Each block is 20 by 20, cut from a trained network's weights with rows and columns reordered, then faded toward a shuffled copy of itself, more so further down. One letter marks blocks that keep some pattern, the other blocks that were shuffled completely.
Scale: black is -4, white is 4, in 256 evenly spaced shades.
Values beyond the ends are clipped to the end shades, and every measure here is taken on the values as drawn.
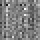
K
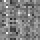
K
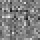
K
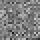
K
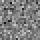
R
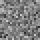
R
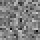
K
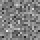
R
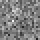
R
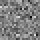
K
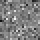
R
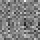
K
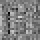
K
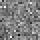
R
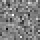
R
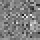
K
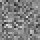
K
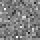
R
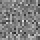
K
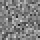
R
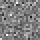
R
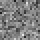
R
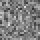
K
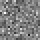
K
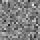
R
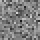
R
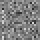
K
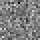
R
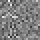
K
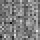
K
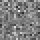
K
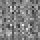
K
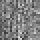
K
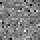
R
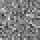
R
